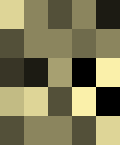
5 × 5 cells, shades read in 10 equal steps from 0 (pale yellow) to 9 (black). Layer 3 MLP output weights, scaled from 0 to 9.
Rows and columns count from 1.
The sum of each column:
22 21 23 24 22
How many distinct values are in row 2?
3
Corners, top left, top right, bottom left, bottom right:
1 8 6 1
